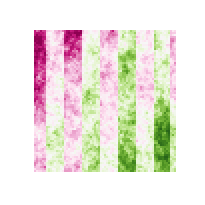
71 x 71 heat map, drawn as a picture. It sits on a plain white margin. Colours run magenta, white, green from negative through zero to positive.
The bottom right is the ninth with the highest average. Upright stripes repeat 4 times across the table. The histogram is bell-shaped. The field climbs toward the bottom right. There are no lone odd cells. The ninth with the lowest average is the top left.
